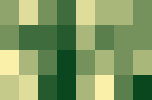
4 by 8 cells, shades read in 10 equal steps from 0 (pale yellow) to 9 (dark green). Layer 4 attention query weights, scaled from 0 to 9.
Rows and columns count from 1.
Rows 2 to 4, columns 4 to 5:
8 3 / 9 5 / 9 3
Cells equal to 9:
3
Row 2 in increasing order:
3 5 5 5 6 7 7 8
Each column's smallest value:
0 1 5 7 1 0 3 3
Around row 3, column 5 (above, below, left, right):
3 3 9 3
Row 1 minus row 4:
2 0 -3 -2 -2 3 -3 -4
